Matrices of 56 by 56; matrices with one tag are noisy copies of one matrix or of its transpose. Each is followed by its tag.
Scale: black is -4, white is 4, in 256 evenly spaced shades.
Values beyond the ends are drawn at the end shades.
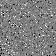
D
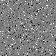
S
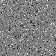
S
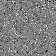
D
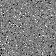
D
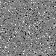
S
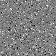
S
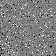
D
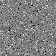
S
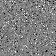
D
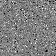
D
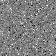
S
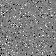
D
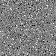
S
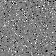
D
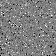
D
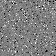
D
